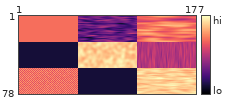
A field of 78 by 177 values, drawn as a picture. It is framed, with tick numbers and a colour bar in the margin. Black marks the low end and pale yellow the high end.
The table splits into 3 rows of 3 panels. Panel 1,1: high, flat. Panel 1,2: low, streaked across. Panel 1,3: high, streaked across. Panel 2,1: very low, flat. Panel 2,2: very high, blotchy, faint in contrast. Panel 2,3: middling, streaked downward, faint in contrast. Panel 3,1: high, checkered. Panel 3,2: very low, flat. Panel 3,3: very high, streaked across, faint in contrast.
